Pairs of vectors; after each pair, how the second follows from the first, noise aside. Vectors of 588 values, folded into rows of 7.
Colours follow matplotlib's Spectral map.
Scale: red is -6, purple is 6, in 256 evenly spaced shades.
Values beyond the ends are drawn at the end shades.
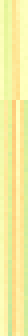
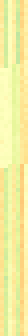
wrapped around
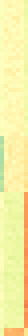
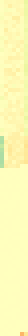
partly zeroed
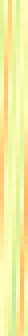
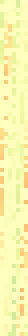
partly zeroed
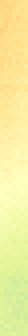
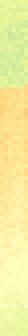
wrapped around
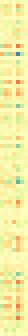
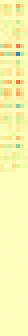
partly zeroed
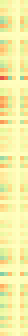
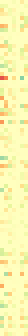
partly zeroed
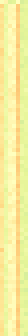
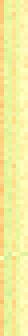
wrapped around
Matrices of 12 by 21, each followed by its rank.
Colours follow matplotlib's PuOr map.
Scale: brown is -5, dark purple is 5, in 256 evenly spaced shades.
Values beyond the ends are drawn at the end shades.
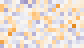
full rank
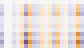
one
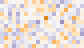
full rank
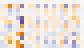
two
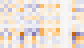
two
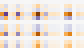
one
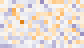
full rank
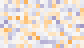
full rank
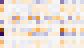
two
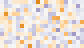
full rank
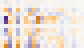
two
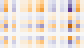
one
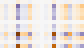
one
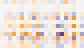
two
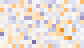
full rank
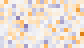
full rank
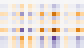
one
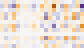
two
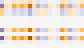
one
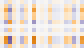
one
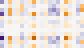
two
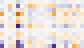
two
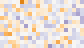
full rank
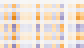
one
